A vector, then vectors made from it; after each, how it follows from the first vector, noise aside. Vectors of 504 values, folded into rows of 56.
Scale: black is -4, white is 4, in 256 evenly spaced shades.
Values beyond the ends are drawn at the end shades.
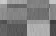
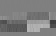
partly zeroed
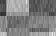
reversed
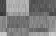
reversed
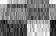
scaled up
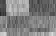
reversed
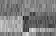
wrapped around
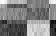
scaled up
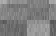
shrunk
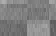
shrunk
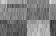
copied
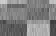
copied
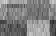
copied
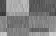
reversed
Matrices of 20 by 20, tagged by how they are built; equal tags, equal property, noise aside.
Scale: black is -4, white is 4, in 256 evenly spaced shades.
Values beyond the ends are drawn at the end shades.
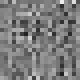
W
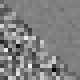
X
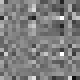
W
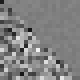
X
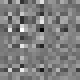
W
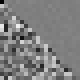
X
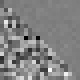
X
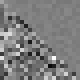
X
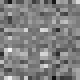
W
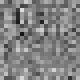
W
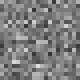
W
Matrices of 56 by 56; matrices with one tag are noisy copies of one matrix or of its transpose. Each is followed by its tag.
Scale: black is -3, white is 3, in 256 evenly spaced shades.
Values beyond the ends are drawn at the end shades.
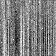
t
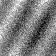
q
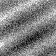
q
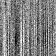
t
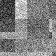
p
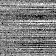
t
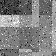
p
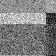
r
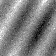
q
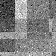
p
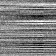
t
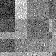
p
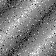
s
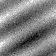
q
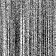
t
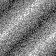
s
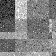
p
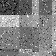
p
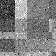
p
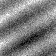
q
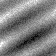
q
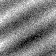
q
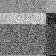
r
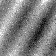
q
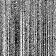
t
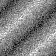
s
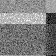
r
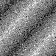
s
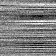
t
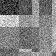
p
